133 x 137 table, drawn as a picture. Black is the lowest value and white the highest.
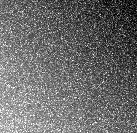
The grain is fine, like static. No single row or column stands out from its neighbours. The ninth with the highest average is the bottom left. The halves do not mirror each other. The top right is the ninth with the lowest average. There is an overall slope up to the bottom left.
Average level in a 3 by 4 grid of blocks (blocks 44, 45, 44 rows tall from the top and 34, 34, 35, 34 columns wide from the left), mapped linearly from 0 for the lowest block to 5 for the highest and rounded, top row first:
3 2 1 0
4 3 2 1
5 4 3 2
